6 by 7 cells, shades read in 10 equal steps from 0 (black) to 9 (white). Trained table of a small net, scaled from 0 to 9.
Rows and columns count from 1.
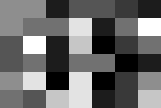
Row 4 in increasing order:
0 1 1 3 4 4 4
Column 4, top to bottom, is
3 8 7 4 8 8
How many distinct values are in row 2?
5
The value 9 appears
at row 2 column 7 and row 3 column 2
